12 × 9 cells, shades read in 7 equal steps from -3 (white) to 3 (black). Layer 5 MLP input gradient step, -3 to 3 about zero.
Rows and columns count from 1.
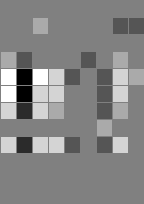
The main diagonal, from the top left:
0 0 0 0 1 0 1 0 0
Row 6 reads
-3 3 -2 -2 0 0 1 -2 0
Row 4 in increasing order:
-1 -1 0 0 0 0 0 1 1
